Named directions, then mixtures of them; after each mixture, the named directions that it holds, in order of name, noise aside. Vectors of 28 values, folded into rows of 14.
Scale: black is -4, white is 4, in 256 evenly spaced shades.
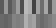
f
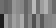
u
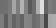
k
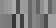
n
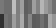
k, u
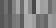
f, k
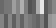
k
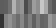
k, u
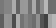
n, u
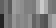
f, k, u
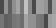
f, k
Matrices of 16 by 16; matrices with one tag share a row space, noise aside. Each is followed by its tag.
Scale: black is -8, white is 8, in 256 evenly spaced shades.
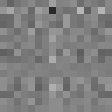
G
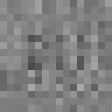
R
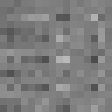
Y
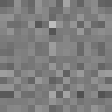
G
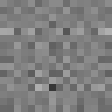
G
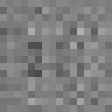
R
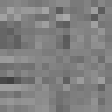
Y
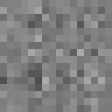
R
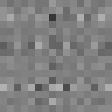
G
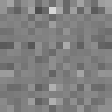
G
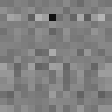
G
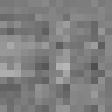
Y
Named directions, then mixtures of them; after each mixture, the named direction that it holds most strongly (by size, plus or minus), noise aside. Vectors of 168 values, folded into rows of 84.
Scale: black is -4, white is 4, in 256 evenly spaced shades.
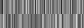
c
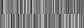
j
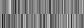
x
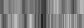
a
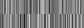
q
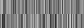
x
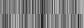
j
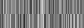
q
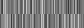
j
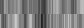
a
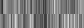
a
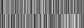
j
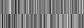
x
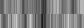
a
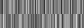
c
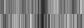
a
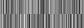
q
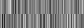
x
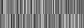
j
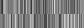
j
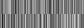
x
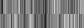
a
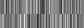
q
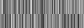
j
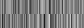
x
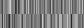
c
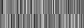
j
